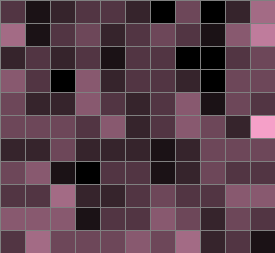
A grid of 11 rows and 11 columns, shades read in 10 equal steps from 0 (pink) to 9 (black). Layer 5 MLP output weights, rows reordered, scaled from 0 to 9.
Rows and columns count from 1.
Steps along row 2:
up down down up down down up up down down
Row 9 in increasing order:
3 4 4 5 6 6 6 6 6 7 7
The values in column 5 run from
4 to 8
